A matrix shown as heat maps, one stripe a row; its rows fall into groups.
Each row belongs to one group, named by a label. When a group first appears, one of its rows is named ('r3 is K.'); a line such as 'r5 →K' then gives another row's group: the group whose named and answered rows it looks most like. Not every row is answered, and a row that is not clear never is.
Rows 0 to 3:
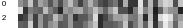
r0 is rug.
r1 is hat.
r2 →rug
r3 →rug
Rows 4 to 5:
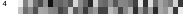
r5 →rug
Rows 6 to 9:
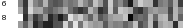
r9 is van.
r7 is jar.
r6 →hat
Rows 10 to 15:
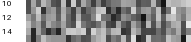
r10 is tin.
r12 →rug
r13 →rug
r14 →van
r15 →rug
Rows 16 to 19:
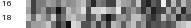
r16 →jar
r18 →jar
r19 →tin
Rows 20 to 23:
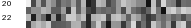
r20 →jar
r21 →tin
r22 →van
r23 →tin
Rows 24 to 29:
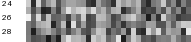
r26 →jar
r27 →tin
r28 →rug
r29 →van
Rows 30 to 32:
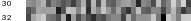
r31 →van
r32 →tin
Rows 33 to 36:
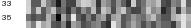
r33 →hat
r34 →hat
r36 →tin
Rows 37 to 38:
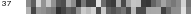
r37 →jar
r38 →hat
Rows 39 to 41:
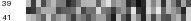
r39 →hat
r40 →rug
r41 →rug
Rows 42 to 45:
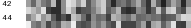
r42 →van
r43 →van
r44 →tin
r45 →van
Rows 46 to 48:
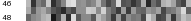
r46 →van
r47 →hat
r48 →tin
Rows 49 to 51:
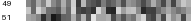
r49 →tin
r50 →jar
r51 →van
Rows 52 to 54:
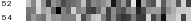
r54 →rug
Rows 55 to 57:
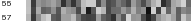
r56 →jar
